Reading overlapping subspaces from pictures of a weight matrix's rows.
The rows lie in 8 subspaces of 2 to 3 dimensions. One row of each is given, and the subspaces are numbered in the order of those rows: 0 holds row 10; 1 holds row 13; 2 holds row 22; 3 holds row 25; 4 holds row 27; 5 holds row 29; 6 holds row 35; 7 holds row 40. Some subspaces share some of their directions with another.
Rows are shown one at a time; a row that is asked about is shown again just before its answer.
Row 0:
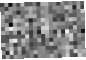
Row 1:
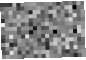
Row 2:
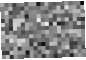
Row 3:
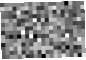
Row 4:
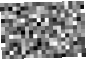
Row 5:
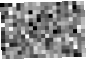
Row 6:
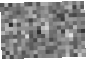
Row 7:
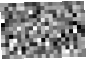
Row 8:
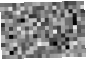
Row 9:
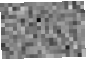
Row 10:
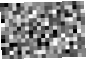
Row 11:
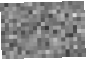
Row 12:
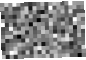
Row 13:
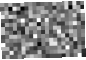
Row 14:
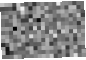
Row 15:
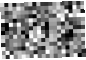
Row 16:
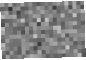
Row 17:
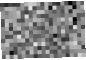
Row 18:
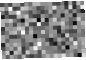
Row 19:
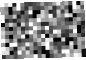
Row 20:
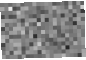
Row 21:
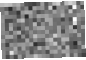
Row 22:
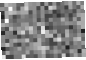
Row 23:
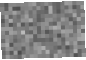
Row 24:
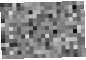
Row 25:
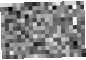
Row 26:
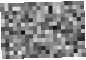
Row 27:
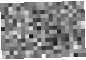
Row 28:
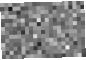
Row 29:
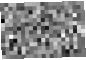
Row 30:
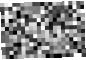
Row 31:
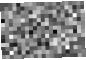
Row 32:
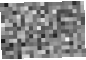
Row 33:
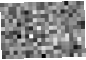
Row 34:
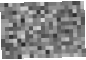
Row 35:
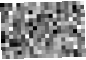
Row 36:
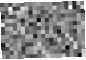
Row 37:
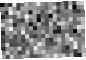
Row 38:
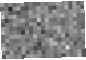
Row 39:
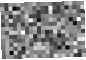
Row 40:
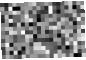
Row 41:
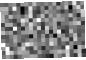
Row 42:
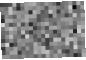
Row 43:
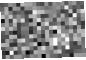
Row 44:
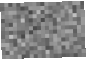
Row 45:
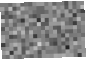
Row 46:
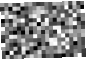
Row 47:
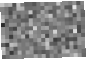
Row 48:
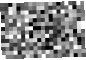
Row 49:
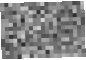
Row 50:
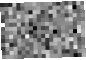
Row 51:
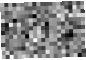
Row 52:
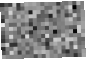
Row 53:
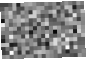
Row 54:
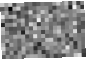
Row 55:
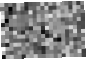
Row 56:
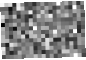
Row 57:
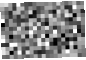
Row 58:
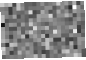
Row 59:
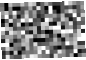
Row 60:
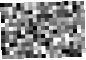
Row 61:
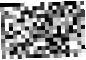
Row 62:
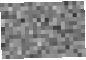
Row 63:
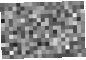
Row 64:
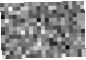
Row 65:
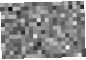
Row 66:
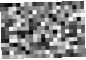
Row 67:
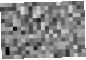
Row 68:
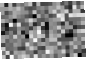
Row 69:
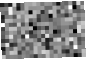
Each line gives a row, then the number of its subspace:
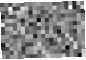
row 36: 1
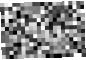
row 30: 2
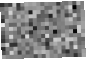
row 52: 6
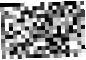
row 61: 3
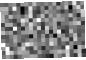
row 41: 1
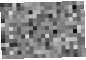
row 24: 6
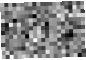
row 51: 5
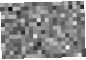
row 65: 6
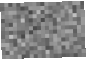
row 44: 0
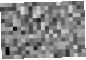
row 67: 1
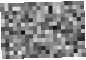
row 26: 7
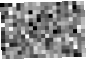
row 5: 6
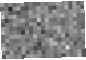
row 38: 2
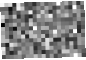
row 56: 1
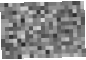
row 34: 0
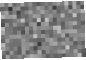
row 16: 7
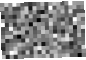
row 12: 3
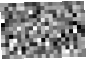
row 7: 5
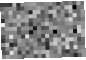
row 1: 2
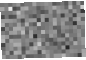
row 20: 6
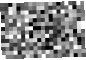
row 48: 4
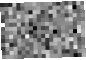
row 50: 2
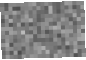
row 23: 7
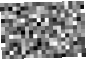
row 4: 4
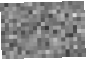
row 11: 5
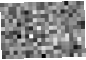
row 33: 4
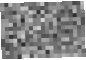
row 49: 0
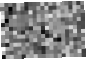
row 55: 2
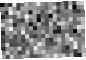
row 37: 6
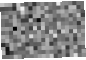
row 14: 1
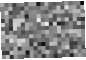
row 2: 6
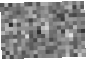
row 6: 5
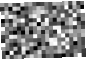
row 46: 4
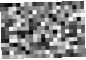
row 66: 5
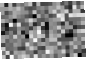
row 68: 5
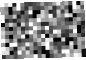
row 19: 1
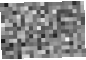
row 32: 0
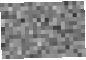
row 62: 7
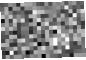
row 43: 4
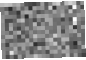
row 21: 3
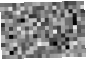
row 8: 3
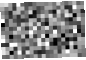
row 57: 0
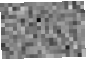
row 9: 1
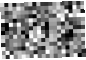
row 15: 5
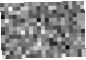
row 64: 2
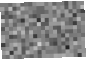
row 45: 2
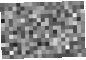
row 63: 2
